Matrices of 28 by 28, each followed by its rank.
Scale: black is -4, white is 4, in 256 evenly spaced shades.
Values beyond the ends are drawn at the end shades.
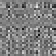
three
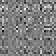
three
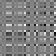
one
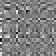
three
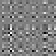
two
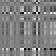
one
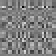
two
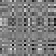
two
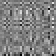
three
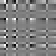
one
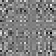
three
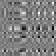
two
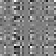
two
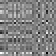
two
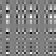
one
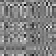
three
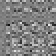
three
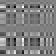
one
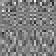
three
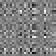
three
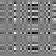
one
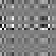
one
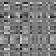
two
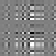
one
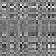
two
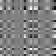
one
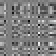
two
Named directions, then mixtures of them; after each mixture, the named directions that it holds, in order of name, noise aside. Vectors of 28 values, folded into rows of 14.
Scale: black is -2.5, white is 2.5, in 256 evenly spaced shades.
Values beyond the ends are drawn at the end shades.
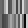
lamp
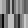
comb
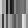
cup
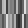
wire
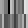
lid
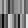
comb, lamp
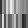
cup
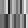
lamp, lid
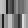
comb, cup, wire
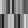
comb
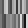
lamp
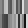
lamp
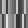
wire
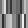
cup, lamp, wire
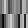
comb, lamp, wire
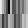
comb, cup, lid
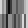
cup, lamp, lid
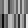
comb, lamp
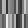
wire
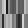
cup, wire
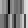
cup, lamp, lid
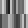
comb, lid, wire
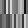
comb, cup, wire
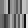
lamp, lid
